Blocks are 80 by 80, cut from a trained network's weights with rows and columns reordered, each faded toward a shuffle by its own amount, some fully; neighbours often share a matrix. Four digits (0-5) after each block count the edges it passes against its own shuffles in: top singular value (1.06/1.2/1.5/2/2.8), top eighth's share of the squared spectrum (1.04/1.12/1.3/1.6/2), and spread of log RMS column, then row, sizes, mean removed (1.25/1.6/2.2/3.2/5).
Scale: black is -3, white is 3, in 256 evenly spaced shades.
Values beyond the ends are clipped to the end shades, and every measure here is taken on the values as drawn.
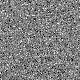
0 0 0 0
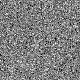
2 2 1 0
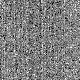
3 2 0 1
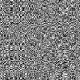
4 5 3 2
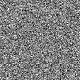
3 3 1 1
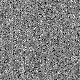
1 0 0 0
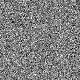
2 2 1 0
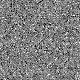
0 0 0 0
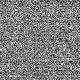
2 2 2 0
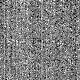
3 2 0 1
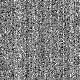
3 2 0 1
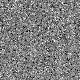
0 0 0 0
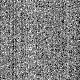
3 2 0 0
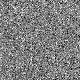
0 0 0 0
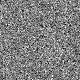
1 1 0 0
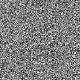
3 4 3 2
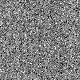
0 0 0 0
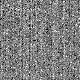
3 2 0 1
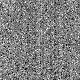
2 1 0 0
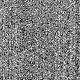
2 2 0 1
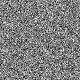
1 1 0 0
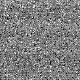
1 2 2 0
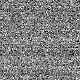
2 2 2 0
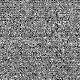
2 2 2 1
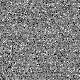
1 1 1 0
